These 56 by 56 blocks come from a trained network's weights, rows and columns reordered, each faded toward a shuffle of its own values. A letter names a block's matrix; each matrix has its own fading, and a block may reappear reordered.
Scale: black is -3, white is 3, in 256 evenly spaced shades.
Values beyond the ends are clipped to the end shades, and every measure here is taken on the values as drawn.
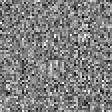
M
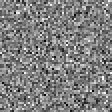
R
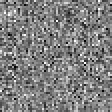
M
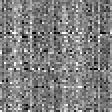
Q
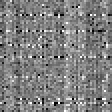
Q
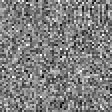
R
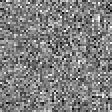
R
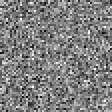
R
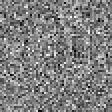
R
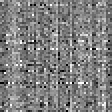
Q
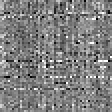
Q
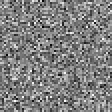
R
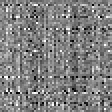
Q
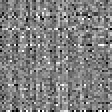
Q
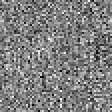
R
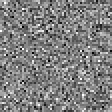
R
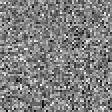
R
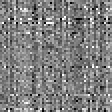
Q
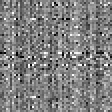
Q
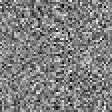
M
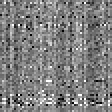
Q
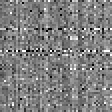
Q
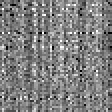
Q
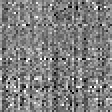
Q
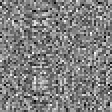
M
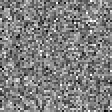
R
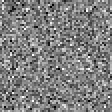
R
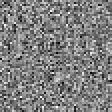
M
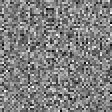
M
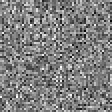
M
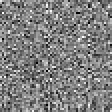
M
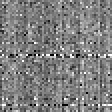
Q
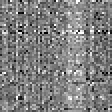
Q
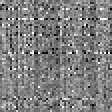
Q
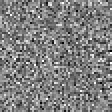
R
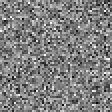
R
